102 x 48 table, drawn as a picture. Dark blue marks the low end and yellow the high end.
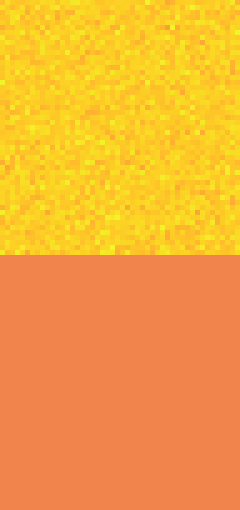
The table splits into 2 rows of 1 panel. Panel 1,1: very high, fine-grained, faint in contrast. Panel 2,1: high, flat.
